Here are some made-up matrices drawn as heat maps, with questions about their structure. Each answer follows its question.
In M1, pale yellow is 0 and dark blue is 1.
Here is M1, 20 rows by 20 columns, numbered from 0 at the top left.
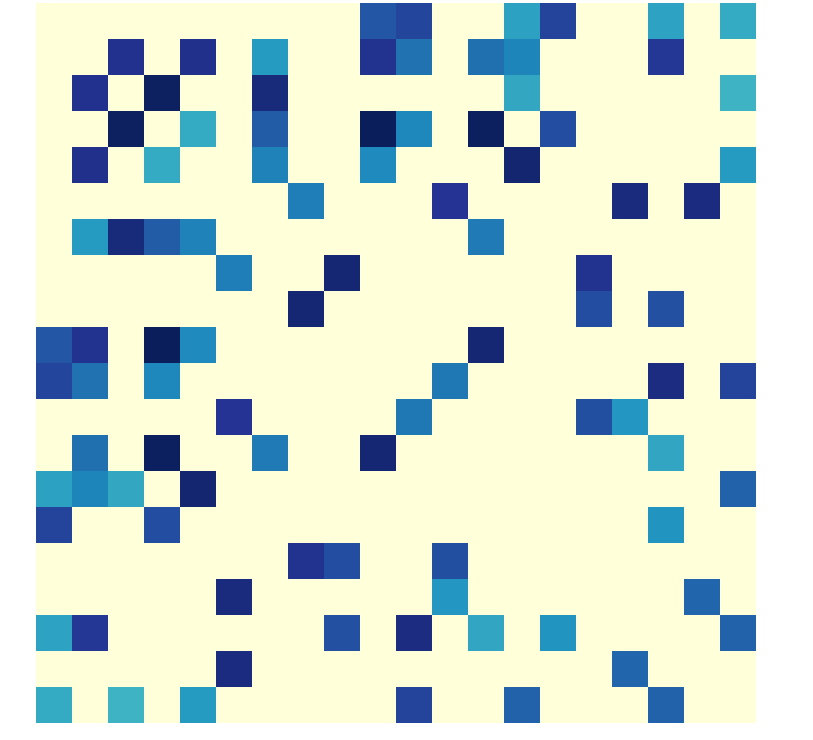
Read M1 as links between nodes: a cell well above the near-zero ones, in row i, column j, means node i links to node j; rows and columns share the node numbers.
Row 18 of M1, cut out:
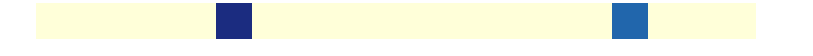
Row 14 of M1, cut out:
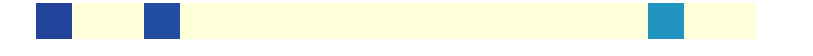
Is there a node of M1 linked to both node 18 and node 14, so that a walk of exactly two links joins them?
no
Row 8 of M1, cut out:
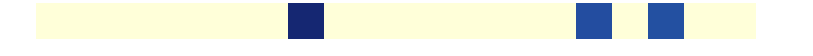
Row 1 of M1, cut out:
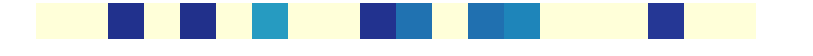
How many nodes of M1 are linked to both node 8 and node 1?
1
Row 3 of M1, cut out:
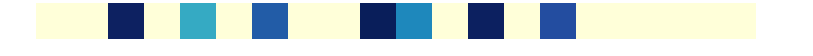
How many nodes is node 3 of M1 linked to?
7
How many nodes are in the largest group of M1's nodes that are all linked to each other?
4
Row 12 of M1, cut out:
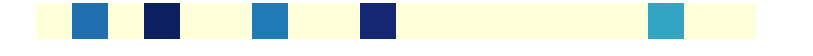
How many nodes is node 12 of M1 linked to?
5
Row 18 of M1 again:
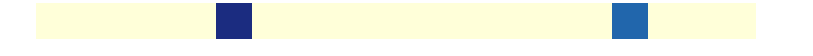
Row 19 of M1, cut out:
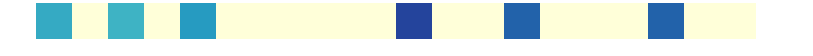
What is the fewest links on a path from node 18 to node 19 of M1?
4
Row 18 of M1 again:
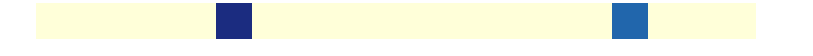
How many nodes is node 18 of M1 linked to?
2
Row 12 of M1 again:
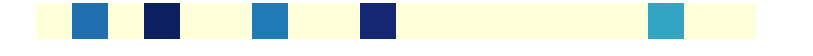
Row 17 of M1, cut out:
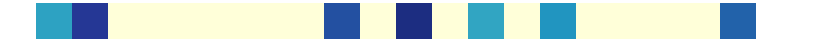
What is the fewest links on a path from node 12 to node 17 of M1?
1
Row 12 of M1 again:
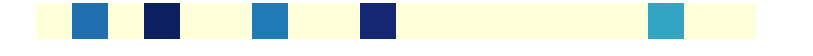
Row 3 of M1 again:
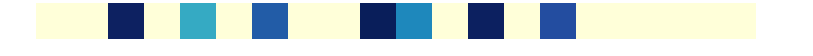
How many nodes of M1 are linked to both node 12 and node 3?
2
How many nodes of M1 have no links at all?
0
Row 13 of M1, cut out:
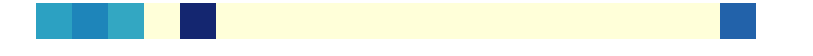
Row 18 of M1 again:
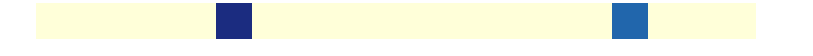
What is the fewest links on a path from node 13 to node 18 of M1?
5
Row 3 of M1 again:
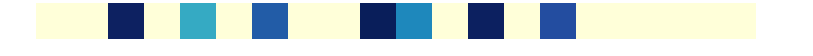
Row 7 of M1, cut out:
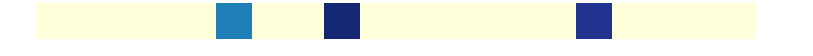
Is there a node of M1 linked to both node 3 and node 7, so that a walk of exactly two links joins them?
no
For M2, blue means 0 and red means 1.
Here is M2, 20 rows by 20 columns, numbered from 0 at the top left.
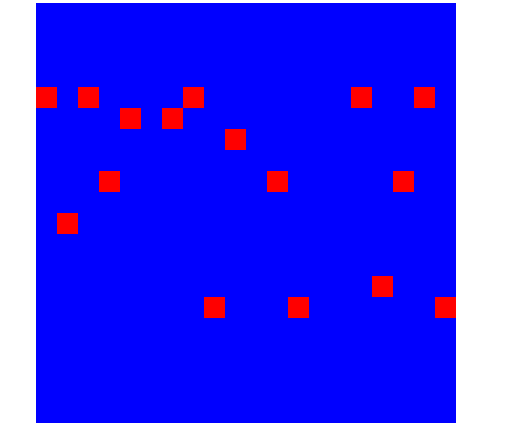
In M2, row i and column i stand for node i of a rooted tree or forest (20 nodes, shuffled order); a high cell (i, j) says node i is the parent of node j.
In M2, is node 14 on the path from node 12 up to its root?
yes
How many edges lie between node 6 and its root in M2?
1
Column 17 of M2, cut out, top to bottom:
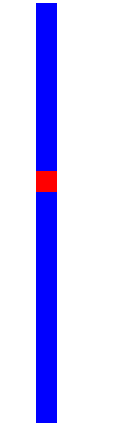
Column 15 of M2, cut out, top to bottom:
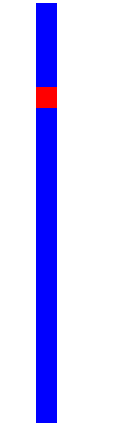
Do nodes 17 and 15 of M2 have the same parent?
no
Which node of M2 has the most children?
4
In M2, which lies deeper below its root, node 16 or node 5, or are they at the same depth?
node 16
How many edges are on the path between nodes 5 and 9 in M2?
2
